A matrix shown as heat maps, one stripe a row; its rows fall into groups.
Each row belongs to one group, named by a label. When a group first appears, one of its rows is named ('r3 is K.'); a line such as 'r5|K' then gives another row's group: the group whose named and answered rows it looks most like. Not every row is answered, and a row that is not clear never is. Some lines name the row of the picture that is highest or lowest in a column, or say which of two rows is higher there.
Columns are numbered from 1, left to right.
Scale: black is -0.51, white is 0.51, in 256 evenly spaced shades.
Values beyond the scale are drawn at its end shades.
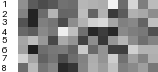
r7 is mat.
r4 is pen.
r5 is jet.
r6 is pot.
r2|pot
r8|mat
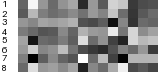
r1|jet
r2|jet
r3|pen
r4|mat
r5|pot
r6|pen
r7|pot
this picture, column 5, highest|6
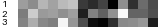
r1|pen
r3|pen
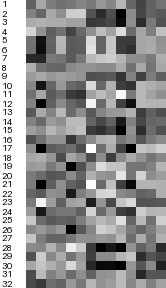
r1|jet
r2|pen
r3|pen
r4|mat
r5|pot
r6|pot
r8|mat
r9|pen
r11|mat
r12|pot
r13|jet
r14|pen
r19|mat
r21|pot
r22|mat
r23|jet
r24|pot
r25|mat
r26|mat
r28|pen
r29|jet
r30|pen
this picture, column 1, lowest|7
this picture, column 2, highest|23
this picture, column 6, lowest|11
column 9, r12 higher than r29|Yes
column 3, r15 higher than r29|Yes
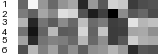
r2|pen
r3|pot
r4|pot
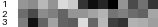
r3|pot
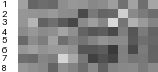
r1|mat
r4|pen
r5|jet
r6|pen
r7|pen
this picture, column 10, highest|3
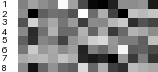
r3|jet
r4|pot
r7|pen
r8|pot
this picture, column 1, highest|7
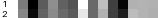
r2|pot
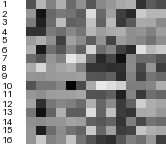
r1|jet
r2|pot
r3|pot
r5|jet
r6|pot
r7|pen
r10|mat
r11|pen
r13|pot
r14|pen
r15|pot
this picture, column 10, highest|10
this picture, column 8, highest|10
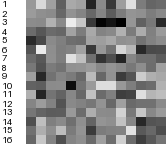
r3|pen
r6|jet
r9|pot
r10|mat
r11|pot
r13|mat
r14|jet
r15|jet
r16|jet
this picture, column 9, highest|10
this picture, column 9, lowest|3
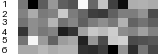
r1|pot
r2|pen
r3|jet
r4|mat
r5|jet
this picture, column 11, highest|5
